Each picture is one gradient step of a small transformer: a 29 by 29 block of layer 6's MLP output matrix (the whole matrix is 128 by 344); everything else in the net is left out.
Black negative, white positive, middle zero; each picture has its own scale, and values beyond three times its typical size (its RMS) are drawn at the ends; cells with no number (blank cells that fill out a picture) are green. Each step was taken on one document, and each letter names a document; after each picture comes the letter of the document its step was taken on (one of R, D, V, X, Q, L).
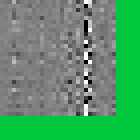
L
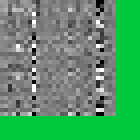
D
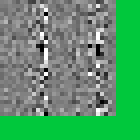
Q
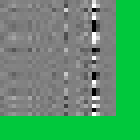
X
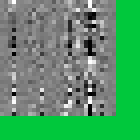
L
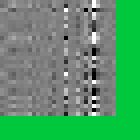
X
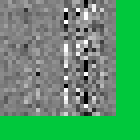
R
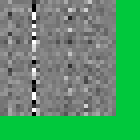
D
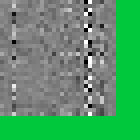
L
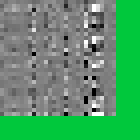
X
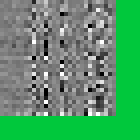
Q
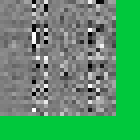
Q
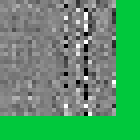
R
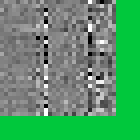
Q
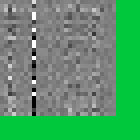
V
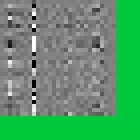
V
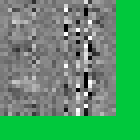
R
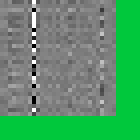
D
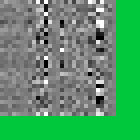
Q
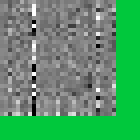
D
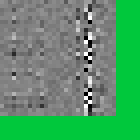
L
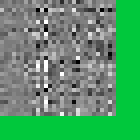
Q
